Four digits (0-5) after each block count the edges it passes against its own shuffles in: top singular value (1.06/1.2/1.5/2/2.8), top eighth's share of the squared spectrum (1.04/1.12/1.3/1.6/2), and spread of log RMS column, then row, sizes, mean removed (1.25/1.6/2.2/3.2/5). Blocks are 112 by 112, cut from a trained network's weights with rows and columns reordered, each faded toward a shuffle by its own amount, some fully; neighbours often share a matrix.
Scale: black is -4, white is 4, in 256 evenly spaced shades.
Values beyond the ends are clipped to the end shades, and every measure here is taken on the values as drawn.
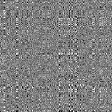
5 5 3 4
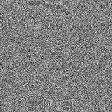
4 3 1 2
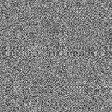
5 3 1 3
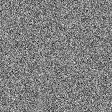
0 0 0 0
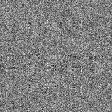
3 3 1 1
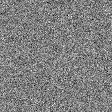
1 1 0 0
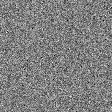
1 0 0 0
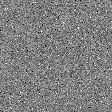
0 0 0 0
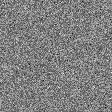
0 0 0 0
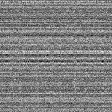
5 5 1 4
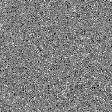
3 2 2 1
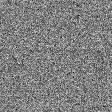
1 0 0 0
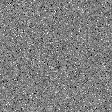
2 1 0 0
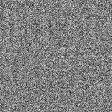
3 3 1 1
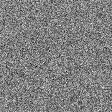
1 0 0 0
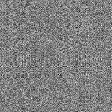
4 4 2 2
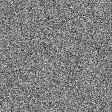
0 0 0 0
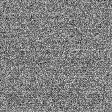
2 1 0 0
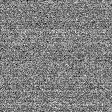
3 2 0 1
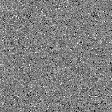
3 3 1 1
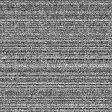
5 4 1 4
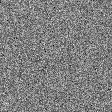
0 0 0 0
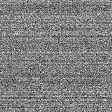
4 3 1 1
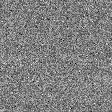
1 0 0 0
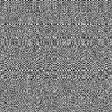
5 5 2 4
